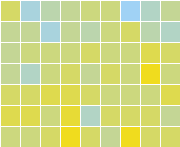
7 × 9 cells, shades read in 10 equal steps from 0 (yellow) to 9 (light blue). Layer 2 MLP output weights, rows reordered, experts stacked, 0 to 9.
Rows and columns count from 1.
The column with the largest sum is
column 2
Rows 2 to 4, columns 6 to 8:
4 3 6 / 4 4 2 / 3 4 0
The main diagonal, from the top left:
3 5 4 3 3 3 0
